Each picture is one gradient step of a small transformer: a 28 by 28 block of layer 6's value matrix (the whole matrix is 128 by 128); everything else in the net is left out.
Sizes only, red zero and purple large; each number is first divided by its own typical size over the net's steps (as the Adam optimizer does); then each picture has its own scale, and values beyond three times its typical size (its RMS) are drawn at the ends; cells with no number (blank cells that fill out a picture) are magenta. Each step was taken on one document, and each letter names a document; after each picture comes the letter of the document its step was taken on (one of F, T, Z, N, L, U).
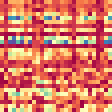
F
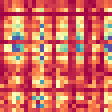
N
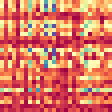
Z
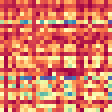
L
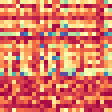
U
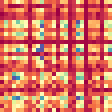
N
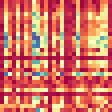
F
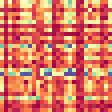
L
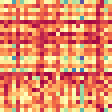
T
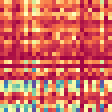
F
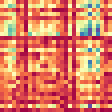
Z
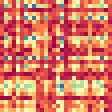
F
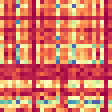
Z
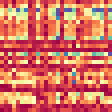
U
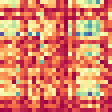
Z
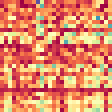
L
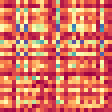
F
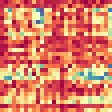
L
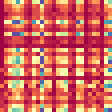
N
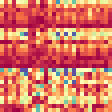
U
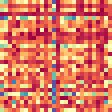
T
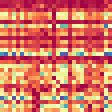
T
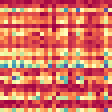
T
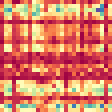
F
